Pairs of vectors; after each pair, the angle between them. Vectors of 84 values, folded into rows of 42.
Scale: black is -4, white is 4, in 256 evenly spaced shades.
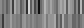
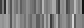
orthogonal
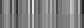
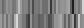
partly opposed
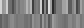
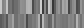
nearly parallel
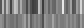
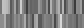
partly aligned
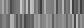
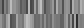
nearly opposite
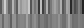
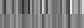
nearly opposite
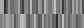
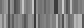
partly opposed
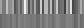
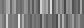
partly aligned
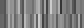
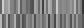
orthogonal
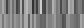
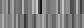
partly opposed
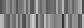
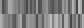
partly aligned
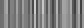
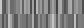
partly opposed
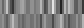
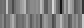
nearly parallel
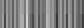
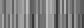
nearly parallel
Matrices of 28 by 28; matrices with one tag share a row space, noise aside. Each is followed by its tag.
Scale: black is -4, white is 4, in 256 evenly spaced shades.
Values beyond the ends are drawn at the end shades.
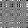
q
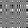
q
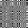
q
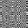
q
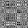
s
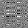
s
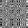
q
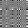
q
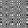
q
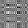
s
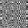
q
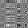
s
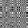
q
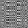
s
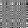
q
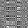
s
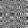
q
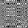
s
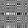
s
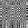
q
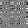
q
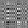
s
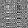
s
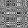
s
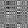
s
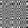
q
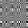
q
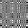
q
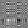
s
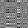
s
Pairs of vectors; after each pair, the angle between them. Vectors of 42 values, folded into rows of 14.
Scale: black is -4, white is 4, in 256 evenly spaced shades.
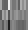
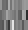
partly aligned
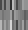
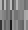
nearly opposite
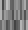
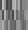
orthogonal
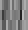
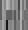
partly opposed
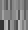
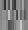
orthogonal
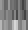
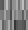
partly opposed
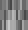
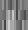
nearly parallel
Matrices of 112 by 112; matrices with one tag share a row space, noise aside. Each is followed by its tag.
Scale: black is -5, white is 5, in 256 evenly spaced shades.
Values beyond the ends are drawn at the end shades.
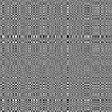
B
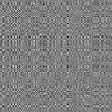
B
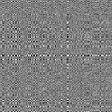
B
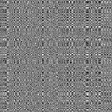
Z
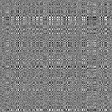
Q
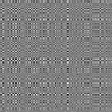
B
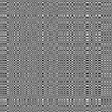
Z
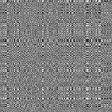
Z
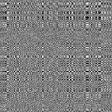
Z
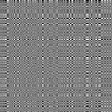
Z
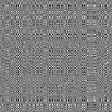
Q
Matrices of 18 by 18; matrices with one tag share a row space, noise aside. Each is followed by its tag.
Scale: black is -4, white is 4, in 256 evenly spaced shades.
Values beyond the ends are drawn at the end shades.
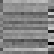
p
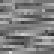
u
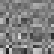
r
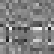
r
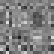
r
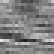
u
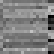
p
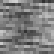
u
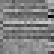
p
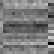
p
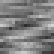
u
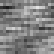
u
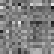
r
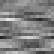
u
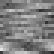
u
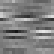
u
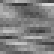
u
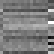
p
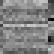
p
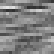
u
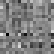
r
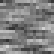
u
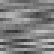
u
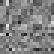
r
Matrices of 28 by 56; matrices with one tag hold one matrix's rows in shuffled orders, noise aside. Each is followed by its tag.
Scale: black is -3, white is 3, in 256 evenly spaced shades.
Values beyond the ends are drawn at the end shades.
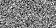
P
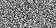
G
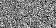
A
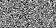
G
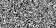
G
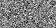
G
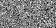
A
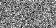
P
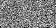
A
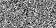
G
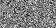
G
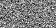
P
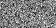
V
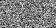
P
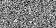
G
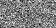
P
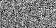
V
